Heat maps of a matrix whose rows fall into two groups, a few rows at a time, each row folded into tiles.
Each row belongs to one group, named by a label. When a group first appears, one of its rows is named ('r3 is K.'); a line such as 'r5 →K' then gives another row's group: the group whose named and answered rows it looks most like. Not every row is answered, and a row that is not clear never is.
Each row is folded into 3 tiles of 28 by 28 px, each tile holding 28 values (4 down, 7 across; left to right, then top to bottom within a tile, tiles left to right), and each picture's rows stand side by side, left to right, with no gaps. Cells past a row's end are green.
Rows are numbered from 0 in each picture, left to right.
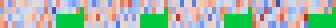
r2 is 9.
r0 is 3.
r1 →9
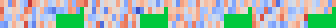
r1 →3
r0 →9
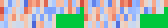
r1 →9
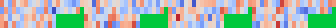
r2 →9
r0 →3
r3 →9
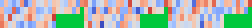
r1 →3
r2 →9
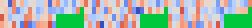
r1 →3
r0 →3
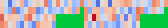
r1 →9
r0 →3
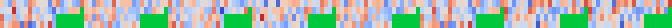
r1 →9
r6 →9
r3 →9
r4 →9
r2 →3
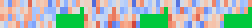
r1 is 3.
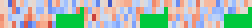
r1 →9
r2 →9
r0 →3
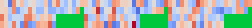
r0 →3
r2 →9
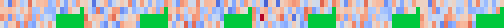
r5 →3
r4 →9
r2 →9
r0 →9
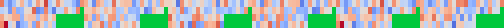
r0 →3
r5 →9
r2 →3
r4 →3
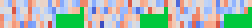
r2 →3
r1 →3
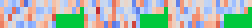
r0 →3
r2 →3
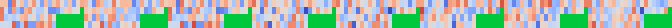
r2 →3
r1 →9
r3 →3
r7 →3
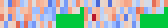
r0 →9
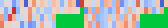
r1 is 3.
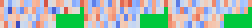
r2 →3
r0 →3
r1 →9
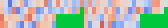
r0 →3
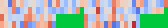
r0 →3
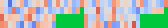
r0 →3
